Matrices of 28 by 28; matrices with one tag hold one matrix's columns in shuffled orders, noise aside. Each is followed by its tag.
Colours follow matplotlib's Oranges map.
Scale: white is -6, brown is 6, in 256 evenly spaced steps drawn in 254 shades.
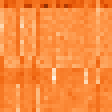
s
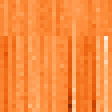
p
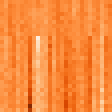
p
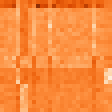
s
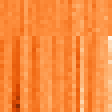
p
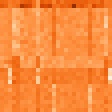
s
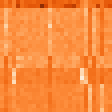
s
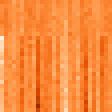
p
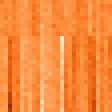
p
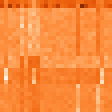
s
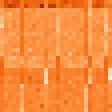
s
